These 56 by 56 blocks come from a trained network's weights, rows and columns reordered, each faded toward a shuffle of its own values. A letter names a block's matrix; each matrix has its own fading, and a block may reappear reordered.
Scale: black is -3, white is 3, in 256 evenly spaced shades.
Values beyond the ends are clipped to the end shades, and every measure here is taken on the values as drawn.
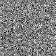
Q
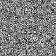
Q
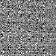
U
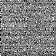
U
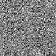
Q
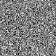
Q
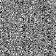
Q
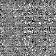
U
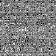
U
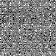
U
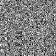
Q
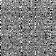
U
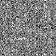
Q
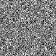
Q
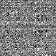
U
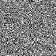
Q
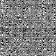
U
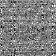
U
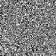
Q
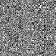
Q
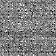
U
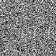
Q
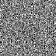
Q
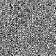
Q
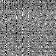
U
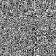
Q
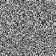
Q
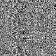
Q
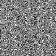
Q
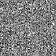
Q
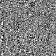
Q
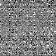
U
